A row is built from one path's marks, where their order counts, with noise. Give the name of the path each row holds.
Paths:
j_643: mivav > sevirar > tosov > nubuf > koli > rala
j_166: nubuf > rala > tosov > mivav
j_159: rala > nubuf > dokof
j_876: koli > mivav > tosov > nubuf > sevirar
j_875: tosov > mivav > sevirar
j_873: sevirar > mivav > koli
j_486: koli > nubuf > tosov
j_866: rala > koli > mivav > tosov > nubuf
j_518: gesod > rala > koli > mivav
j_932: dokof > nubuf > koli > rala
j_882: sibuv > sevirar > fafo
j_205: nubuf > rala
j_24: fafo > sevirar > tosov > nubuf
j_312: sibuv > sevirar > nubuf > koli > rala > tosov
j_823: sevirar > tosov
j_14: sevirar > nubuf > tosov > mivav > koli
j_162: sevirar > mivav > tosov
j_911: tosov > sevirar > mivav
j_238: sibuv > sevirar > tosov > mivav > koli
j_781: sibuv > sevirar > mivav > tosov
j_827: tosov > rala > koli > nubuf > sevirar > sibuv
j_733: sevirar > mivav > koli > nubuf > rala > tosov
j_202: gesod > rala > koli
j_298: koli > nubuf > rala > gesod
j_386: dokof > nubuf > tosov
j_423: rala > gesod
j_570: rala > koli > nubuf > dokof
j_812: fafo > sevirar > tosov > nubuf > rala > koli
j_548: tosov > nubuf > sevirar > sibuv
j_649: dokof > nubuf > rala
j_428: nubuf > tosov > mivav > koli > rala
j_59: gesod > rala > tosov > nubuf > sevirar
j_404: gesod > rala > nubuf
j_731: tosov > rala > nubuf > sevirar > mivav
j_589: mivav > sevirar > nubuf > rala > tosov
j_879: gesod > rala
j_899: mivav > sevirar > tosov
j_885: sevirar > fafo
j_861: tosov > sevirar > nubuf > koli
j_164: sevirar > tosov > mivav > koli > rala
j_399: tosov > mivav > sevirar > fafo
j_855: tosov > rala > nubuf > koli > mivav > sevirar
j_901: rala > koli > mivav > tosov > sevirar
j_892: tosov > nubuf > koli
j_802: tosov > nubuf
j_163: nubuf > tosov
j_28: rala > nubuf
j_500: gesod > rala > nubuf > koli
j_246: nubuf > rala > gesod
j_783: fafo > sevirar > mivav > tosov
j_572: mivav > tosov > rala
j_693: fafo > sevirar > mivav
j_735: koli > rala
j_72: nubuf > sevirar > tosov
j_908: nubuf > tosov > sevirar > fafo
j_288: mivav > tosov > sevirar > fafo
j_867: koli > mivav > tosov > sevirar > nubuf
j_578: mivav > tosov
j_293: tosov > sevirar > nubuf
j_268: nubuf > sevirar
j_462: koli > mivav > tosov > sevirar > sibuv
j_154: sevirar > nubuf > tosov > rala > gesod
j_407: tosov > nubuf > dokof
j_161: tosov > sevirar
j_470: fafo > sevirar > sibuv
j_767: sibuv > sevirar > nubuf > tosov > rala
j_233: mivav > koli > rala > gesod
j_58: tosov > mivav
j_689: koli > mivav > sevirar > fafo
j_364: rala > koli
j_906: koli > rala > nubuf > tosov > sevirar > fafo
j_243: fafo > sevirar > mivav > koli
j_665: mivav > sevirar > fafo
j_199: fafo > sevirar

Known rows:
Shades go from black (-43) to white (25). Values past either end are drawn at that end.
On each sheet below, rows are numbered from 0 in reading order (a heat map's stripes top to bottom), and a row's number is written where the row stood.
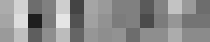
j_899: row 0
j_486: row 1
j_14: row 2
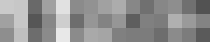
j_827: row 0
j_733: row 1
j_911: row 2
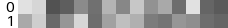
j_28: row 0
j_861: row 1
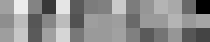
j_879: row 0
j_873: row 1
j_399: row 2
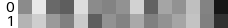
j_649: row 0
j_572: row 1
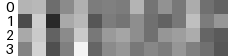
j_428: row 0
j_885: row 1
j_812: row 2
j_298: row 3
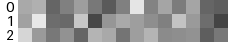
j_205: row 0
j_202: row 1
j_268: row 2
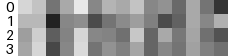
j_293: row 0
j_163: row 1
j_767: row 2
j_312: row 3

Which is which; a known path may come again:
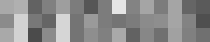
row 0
j_205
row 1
j_518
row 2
j_312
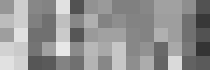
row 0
j_233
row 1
j_59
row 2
j_500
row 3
j_293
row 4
j_28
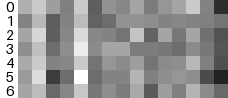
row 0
j_572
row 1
j_246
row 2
j_767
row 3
j_911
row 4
j_643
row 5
j_735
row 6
j_164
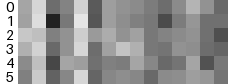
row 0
j_589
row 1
j_486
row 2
j_855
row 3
j_861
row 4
j_908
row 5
j_154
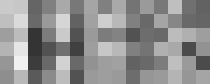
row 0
j_866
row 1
j_892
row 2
j_162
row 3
j_364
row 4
j_386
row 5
j_873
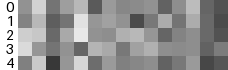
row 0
j_288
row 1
j_693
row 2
j_548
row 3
j_268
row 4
j_689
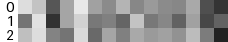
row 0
j_470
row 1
j_882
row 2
j_404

